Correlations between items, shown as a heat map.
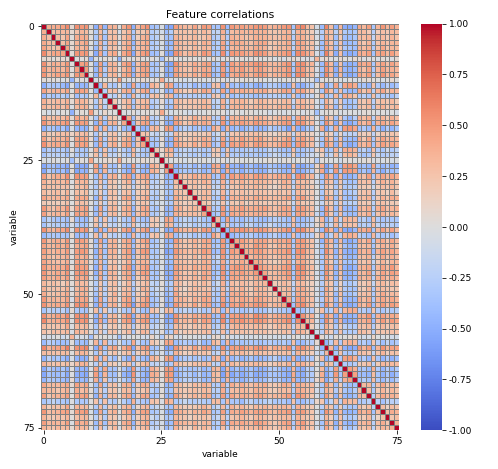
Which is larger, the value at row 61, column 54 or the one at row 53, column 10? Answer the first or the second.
the first
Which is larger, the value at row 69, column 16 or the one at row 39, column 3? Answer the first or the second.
the first
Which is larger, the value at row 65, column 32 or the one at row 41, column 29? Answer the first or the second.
the second
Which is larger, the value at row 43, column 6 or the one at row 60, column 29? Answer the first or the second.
the second
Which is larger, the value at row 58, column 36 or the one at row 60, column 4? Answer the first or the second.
the second
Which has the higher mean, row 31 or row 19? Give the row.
31
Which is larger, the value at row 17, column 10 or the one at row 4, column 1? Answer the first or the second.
the second
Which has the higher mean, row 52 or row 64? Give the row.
52
